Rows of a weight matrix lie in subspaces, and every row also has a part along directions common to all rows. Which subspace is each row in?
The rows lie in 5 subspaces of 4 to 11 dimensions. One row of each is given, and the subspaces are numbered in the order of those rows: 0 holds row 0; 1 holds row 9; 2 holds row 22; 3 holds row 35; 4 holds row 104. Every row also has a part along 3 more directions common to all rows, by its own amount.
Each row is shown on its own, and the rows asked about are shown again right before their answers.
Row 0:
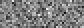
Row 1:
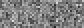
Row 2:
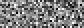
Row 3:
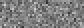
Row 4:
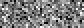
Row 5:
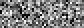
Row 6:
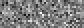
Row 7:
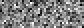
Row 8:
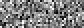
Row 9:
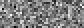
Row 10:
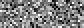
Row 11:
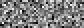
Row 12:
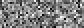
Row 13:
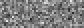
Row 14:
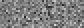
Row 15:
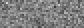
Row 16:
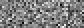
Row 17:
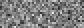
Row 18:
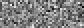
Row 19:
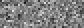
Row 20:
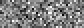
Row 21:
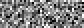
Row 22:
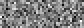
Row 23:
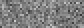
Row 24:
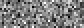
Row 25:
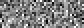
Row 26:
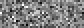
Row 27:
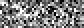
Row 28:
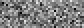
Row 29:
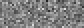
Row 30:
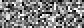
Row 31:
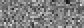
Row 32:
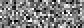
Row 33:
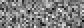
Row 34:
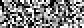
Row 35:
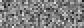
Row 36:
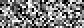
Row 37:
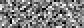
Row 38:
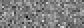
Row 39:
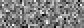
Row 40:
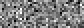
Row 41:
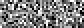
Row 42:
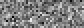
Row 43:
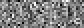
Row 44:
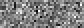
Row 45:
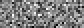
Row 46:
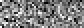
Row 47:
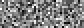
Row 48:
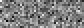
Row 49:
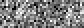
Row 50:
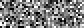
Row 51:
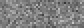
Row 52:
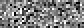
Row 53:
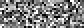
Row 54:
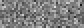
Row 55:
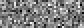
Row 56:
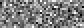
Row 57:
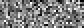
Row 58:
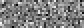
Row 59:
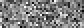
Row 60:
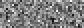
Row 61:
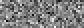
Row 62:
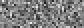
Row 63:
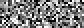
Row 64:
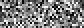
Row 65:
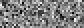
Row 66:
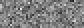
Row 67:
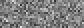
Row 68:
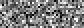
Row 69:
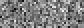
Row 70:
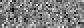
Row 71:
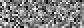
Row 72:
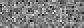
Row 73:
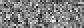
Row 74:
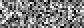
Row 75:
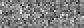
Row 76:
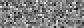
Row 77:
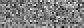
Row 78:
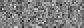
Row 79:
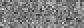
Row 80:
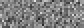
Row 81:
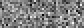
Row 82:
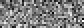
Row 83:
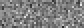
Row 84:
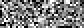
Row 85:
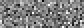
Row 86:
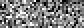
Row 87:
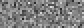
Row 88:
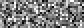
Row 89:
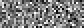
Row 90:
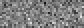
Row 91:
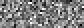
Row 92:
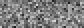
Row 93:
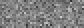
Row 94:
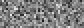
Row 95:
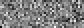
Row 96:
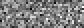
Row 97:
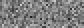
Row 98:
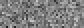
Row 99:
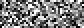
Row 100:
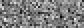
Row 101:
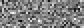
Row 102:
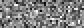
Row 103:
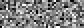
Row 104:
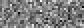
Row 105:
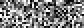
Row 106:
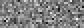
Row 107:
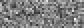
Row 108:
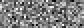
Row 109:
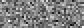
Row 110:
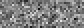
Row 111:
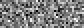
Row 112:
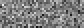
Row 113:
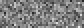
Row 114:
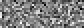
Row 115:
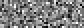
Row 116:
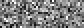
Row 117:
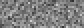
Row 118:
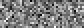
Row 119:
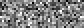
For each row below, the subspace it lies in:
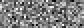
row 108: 0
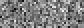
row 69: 2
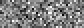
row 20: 0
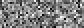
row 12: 1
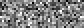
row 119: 4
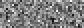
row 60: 2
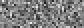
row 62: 2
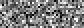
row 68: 4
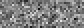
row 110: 4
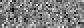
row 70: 3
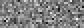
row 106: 4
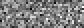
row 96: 3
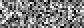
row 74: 1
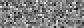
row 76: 2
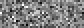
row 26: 4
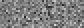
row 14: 0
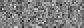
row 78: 1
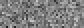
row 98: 4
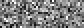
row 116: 3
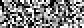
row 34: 1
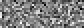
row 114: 2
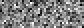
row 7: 1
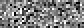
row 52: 0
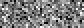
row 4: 2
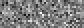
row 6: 0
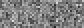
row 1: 4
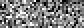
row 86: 4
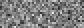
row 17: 4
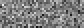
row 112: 1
